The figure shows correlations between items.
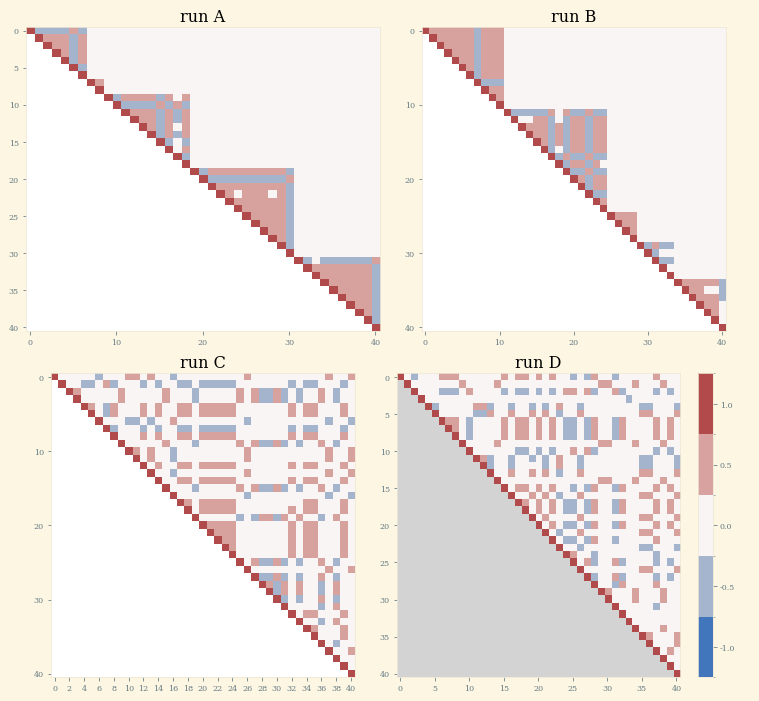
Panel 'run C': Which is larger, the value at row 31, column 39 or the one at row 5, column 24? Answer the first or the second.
the second
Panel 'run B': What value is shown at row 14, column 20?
0.5
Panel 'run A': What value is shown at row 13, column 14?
0.5
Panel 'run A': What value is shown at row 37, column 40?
-0.5
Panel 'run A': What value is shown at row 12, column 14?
0.5
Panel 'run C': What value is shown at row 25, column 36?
0.5
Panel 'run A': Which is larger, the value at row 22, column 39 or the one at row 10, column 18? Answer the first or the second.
the first
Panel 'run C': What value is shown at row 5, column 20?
0.5
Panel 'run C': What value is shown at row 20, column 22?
0.5
